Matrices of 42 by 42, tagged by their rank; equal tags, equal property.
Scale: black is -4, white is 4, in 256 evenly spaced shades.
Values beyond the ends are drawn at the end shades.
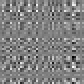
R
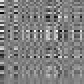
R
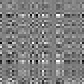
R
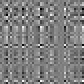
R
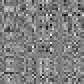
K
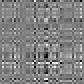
R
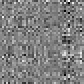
K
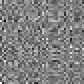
K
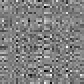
K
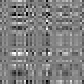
R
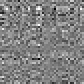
K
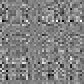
K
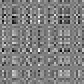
R
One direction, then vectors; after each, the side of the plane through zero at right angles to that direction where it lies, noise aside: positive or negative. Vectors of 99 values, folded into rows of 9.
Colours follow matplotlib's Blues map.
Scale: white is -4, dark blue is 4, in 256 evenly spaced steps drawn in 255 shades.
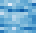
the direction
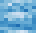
positive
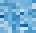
negative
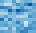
positive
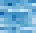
negative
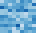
positive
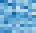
negative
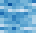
negative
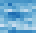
negative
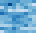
negative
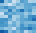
positive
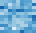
positive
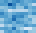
negative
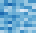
negative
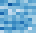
negative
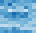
negative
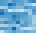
negative
